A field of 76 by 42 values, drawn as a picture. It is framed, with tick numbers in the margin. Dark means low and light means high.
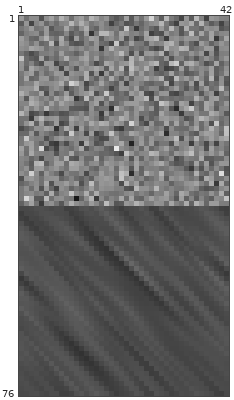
It is made of 2 by 1 panels. Panel 1,1: middling, fine-grained, strong in contrast. Panel 2,1: low, slanting down to the right, faint in contrast.
